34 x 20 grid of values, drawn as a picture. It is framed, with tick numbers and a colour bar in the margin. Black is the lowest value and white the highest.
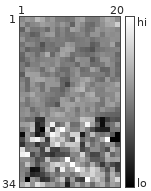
The halves do not mirror each other. No row or column stands out. There are no regular stripes. The top part is calmer, up to a seam about 60% of the way down.
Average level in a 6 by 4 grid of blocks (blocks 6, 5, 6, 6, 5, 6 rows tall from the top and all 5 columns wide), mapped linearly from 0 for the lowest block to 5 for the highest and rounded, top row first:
3324 | 2322 | 3243 | 2440 | 2331 | 1453
